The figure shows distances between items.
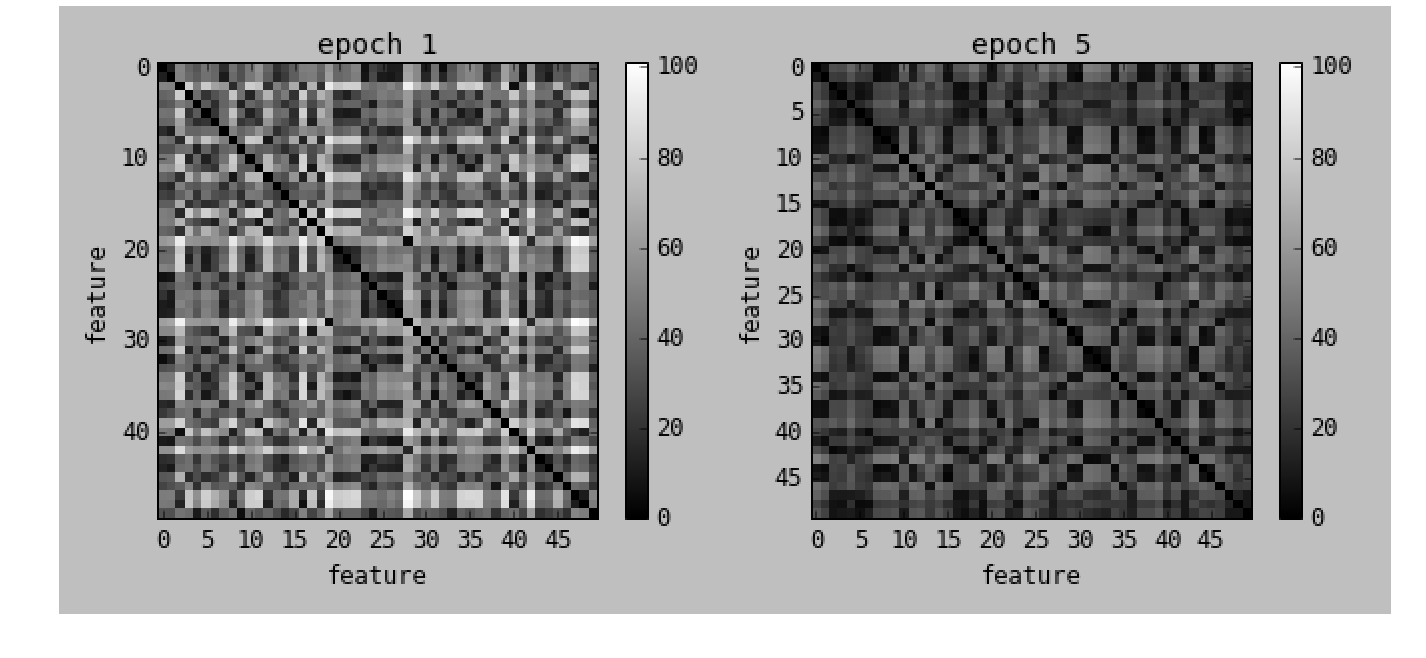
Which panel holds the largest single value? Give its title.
epoch 1
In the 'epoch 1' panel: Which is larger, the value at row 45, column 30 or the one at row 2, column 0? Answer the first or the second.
the second
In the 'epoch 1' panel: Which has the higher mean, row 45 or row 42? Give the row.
42
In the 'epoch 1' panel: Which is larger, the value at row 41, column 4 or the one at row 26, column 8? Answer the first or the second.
the second
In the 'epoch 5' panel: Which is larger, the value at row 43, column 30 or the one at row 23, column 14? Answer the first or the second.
the first
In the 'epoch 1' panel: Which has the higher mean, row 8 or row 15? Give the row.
8
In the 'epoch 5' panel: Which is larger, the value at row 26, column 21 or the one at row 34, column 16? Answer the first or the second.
the first
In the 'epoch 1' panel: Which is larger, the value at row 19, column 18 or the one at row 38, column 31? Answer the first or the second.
the first
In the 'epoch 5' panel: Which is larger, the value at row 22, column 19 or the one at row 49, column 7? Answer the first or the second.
the second
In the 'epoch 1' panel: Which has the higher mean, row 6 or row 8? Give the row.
8
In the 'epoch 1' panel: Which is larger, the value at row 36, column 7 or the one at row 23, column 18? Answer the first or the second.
the first
